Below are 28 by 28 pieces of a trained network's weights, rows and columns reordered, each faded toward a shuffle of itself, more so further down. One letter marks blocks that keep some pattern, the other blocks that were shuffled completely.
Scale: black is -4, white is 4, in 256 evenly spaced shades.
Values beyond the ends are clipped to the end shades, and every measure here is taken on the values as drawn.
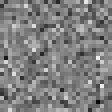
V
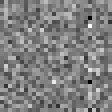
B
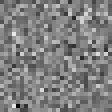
B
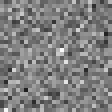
V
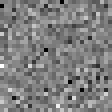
V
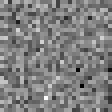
V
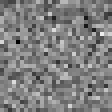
V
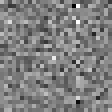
B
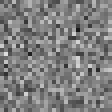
B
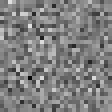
B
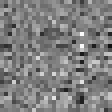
B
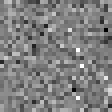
V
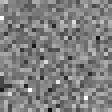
V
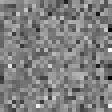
B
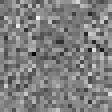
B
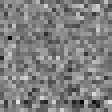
B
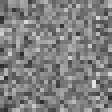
V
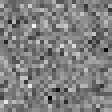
V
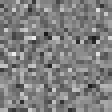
B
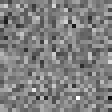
B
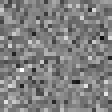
V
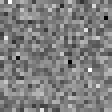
V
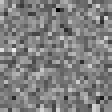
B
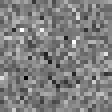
V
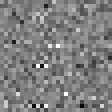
B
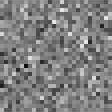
V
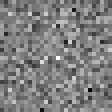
B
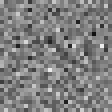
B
